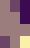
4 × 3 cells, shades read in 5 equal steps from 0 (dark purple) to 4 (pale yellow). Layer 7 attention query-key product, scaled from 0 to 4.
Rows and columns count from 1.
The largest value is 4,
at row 4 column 3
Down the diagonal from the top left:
2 2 2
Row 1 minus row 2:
0 -1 0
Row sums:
3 4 6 7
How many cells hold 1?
2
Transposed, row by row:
2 2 2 1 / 1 2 2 2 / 0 0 2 4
